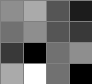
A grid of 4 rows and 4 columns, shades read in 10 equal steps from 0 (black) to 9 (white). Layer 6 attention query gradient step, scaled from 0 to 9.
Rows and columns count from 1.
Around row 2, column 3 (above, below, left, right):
3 4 5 2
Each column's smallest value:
2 0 3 0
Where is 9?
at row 4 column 2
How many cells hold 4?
3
